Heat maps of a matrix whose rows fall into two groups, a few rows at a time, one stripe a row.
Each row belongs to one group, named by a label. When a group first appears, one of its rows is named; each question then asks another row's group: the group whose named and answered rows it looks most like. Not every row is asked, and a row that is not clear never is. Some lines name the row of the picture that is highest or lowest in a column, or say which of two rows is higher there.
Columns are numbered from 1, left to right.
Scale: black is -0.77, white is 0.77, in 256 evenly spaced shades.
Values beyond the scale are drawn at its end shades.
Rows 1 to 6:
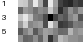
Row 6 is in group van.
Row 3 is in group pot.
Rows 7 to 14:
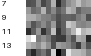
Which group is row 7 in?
van
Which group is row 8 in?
van
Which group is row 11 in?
van
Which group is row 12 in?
pot
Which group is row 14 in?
van
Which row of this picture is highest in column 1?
12
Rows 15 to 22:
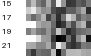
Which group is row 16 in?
pot
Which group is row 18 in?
pot
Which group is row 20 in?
pot
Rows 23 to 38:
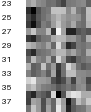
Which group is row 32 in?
van
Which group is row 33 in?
van
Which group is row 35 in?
pot
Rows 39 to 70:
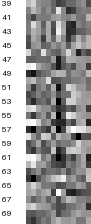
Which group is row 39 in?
pot
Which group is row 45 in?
van
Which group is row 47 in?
van
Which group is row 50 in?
pot
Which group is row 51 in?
van
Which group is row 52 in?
van
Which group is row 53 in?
van
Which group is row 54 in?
pot
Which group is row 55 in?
van
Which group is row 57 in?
van
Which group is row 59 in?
van
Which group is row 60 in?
van
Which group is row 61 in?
pot
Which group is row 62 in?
pot
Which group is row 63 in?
van
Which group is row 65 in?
pot
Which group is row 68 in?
pot
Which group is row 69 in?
van
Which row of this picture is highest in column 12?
57
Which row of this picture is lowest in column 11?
58
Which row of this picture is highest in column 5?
50
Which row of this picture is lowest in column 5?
57
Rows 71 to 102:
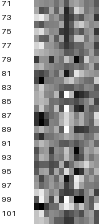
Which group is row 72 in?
van
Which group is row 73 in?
pot
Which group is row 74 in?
van
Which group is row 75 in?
pot
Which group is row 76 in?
van
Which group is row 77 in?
pot
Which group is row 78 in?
pot
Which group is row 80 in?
pot
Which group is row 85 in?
pot
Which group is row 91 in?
pot
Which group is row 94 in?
van
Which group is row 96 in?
van
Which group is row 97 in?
van
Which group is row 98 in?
pot
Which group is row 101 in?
pot
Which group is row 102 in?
pot
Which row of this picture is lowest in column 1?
100
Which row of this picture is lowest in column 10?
99
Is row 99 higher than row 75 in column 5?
Yes
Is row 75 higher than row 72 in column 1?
Yes
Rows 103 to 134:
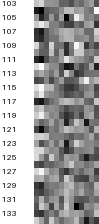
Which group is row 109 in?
van
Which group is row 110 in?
van
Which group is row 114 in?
van
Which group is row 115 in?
pot
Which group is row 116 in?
pot
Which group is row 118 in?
pot
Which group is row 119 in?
pot
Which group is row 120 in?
van
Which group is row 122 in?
pot
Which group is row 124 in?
pot
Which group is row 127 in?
pot
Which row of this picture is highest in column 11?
114
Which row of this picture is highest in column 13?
104
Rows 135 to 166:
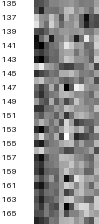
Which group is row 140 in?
van
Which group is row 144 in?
pot
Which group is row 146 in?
pot
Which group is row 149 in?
van
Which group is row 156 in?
pot
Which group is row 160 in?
van
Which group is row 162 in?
van
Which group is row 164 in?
van
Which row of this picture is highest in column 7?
154
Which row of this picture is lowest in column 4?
140
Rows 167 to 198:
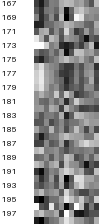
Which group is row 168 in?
van
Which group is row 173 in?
pot
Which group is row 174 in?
van
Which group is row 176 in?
pot
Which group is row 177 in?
pot
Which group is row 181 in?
van
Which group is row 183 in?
van
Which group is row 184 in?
van
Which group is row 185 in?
van
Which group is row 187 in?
van
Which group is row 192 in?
van
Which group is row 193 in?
van
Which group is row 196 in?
van
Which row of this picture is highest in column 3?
173
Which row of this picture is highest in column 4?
196
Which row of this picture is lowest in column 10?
197
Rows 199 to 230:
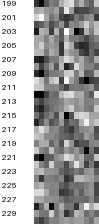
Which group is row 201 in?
pot
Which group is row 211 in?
pot
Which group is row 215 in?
van
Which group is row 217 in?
pot
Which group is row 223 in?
pot
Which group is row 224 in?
van
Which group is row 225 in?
pot
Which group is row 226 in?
pot
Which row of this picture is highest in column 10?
215
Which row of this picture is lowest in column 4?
228
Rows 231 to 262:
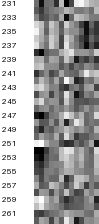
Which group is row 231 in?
van
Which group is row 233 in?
van
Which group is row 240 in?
pot
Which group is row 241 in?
van
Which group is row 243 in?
pot
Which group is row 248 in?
van
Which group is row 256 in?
van
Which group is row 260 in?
pot
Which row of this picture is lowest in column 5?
231
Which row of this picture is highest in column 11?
241
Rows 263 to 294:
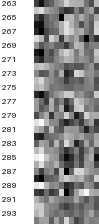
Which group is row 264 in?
pot
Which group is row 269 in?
van
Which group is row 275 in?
pot
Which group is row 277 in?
van
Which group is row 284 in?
pot
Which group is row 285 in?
pot
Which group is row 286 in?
pot
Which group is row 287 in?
van
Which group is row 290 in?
van
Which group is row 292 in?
pot
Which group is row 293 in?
pot
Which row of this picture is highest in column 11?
290
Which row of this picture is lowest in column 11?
268
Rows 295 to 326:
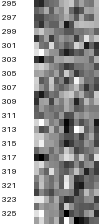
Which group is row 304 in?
pot
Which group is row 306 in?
van
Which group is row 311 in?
van
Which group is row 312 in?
pot
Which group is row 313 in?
van
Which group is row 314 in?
pot
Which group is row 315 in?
pot
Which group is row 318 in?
pot
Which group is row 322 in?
van
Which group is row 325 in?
pot
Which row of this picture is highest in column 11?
300
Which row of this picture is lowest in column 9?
326
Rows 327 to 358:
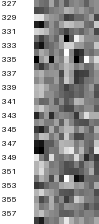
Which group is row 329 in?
pot
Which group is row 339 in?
pot
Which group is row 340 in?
pot
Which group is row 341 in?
van
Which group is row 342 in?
pot
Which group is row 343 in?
van
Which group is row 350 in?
pot
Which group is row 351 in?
pot
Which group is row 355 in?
van
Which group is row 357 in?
pot
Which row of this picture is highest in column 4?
349
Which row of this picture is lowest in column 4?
335
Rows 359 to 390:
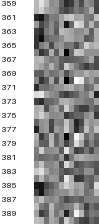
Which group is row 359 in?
pot
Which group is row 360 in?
pot
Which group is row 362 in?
van
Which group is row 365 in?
van
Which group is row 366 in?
van
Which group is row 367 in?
pot
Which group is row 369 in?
van
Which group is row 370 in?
van
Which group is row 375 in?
pot
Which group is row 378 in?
van
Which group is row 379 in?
van
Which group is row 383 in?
pot
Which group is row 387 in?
pot
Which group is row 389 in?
van
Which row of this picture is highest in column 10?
370
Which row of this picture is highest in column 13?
385
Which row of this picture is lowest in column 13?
372
